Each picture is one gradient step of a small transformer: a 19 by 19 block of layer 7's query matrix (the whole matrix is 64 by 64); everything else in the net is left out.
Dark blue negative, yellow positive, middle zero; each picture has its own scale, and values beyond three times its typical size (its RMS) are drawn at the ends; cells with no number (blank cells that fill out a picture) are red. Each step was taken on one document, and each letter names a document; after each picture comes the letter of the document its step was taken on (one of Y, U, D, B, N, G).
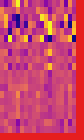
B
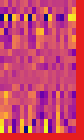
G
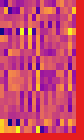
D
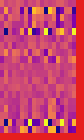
G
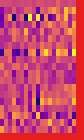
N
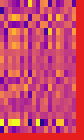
D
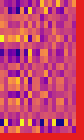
D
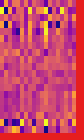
G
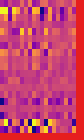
G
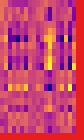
B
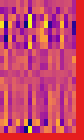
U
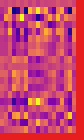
N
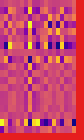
U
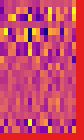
U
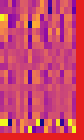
U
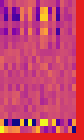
G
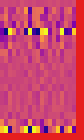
U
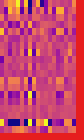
D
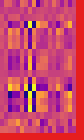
D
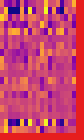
D
